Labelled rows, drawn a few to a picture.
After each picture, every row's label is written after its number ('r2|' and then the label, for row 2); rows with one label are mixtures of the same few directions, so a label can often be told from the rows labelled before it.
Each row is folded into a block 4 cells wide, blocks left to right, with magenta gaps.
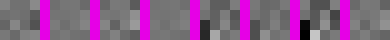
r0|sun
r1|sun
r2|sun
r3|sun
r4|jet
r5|jet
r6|jet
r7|sun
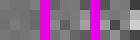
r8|sun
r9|sun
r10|sun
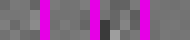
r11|sun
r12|sun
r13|jet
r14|jet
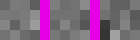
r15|sun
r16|sun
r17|jet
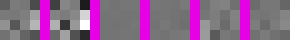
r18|sun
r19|sun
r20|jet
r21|sun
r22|jet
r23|sun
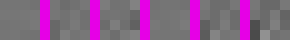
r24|sun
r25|jet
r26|sun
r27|sun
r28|jet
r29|jet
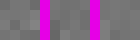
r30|sun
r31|jet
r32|jet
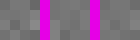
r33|sun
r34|jet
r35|sun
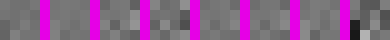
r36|jet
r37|jet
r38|sun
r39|sun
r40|sun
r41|sun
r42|jet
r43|jet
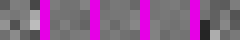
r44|sun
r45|sun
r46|sun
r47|jet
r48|jet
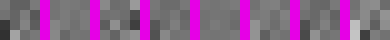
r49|jet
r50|jet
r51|sun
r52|jet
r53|sun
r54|jet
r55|jet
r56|jet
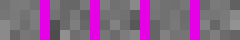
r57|jet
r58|jet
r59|sun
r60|jet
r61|sun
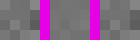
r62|sun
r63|sun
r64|sun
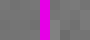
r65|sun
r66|jet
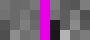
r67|jet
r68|jet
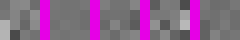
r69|jet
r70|sun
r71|sun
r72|sun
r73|jet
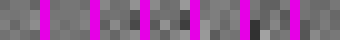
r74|sun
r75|sun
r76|sun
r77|sun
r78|jet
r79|jet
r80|jet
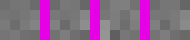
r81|sun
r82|sun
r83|jet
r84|sun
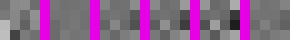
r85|jet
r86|jet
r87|sun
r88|sun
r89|sun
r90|sun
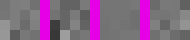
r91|jet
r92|jet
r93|sun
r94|sun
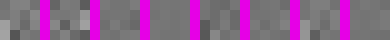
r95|jet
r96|sun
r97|sun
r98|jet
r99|jet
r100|sun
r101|jet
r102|sun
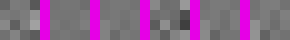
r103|sun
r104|sun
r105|jet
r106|sun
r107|jet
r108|jet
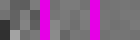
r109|jet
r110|jet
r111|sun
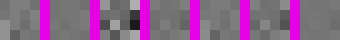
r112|jet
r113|sun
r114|sun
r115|sun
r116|jet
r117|sun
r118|sun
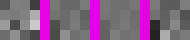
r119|sun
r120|jet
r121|jet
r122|jet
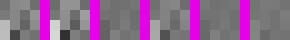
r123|jet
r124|jet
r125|jet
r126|jet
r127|jet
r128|jet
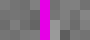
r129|sun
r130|jet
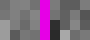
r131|jet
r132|jet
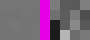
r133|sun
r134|jet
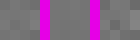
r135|sun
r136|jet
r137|sun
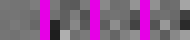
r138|sun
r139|jet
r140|sun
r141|sun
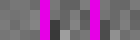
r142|sun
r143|jet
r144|jet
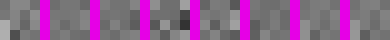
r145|jet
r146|sun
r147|sun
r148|sun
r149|sun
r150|jet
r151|jet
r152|jet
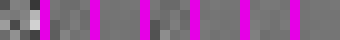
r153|sun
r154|jet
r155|jet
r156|jet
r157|jet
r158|jet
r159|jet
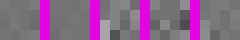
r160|sun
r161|jet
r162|jet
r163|sun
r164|jet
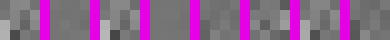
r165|jet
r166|sun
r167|jet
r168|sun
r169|jet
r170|sun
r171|jet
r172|jet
